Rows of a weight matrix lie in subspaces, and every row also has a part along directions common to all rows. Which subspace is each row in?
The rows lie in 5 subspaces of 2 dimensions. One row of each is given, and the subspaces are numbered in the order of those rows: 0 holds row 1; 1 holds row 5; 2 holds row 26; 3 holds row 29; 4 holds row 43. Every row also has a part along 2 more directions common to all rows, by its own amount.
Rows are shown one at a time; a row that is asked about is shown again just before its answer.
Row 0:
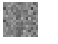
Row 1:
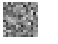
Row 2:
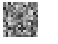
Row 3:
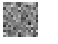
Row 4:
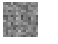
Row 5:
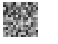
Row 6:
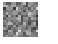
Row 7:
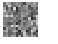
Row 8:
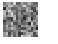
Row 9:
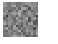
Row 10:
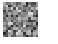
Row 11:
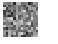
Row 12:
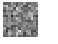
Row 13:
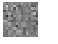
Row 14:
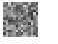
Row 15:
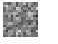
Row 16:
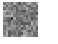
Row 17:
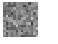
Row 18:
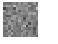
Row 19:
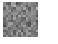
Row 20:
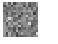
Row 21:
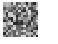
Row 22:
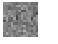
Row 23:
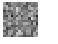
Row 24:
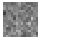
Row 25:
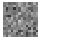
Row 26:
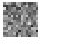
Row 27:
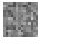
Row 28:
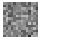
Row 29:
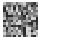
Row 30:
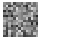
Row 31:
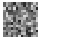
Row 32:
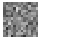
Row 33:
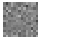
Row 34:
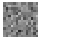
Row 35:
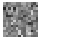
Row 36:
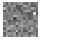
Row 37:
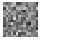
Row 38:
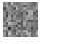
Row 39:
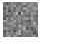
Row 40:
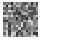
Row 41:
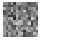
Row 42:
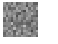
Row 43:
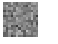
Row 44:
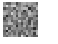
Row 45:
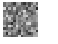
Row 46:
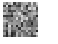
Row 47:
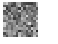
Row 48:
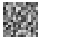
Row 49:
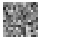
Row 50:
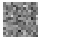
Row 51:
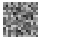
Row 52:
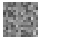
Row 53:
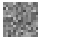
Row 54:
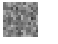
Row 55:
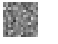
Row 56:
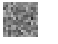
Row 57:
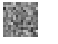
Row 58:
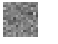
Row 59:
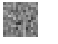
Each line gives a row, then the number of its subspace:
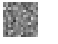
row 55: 3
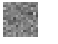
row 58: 0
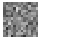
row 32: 1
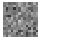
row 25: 1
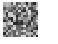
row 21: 2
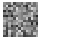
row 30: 4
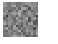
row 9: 1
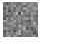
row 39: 3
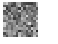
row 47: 2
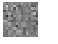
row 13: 0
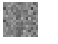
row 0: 0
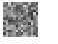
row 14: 0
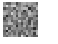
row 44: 1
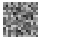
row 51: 4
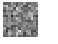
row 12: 4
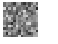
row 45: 3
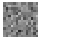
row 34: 1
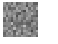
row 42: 2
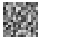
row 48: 1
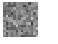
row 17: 0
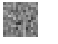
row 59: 3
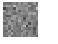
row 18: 1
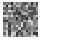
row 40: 4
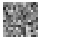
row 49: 3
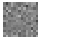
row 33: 2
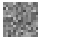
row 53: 1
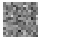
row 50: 2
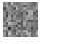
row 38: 0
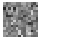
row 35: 3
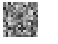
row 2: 0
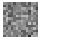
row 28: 2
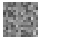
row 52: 0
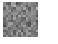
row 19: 2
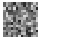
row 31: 3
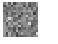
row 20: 0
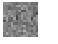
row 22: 2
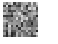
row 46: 4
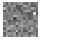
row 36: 0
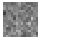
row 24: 4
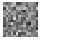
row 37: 2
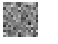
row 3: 2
